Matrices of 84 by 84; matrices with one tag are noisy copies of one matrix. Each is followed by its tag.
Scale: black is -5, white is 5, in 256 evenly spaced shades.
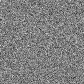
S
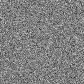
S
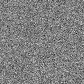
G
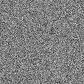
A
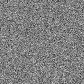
G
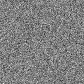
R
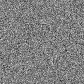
R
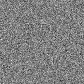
R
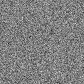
A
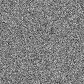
A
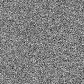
G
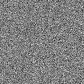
G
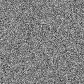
R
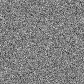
S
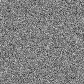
S
